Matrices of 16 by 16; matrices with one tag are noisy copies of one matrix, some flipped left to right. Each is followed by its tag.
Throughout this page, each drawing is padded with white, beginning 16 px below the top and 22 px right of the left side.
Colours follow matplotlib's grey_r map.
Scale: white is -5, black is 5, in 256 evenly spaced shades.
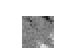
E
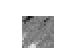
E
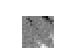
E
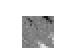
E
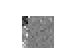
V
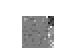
V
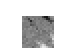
E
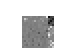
V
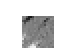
E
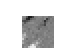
E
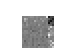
V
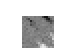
E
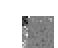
V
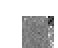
V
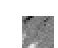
E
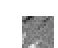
E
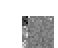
V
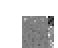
V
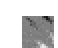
E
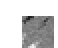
E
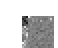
V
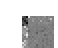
V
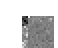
V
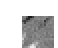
E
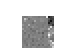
V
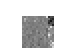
V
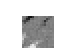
E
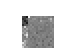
V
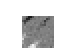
E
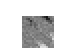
E
